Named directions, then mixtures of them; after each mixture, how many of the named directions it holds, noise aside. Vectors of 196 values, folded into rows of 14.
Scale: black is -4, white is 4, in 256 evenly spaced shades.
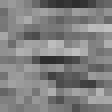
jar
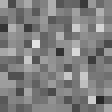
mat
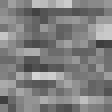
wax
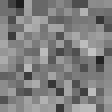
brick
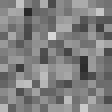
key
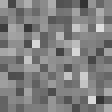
one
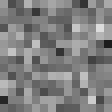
three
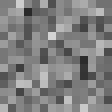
one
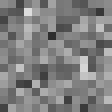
one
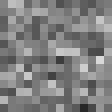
three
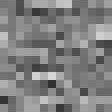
two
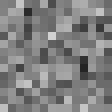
one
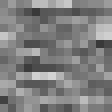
one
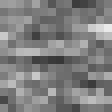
two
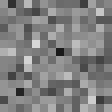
three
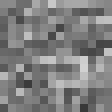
three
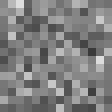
one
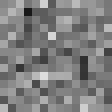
two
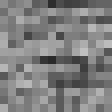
three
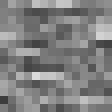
one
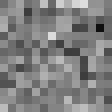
three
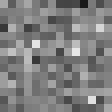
two
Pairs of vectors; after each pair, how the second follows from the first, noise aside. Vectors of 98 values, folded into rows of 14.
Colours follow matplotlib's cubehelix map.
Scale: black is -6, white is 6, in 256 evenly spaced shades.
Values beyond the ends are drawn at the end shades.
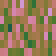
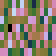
scaled up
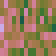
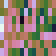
scaled up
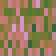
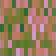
reversed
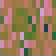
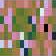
scaled up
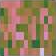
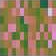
shuffled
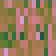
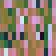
scaled up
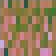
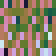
scaled up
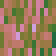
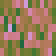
shuffled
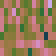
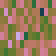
shuffled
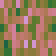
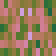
reversed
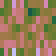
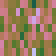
shuffled
